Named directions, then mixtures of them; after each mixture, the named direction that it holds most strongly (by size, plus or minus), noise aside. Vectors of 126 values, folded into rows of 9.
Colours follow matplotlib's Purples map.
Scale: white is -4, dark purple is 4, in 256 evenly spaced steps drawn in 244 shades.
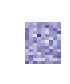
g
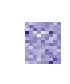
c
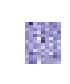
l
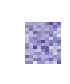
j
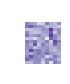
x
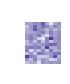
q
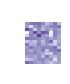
c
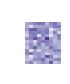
x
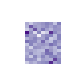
c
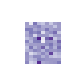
l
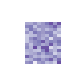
j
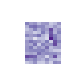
x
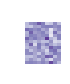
x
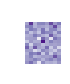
l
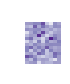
q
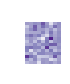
q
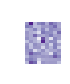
l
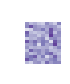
x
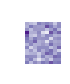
g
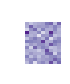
c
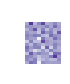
l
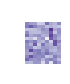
x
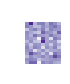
l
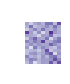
c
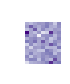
c
